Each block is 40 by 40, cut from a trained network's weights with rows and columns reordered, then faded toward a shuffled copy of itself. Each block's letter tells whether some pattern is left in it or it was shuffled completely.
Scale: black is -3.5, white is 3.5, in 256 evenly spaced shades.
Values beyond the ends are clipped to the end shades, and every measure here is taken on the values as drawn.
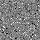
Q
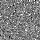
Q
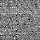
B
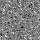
Q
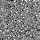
B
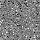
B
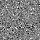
B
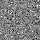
Q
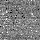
B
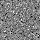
Q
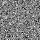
Q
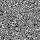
Q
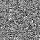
B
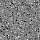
Q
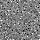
B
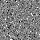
Q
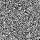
Q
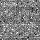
B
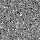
B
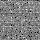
B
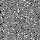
B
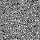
B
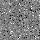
B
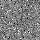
Q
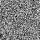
B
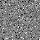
B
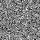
Q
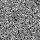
Q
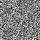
B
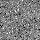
Q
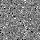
Q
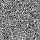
B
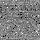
B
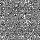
B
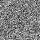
Q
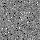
Q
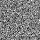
Q
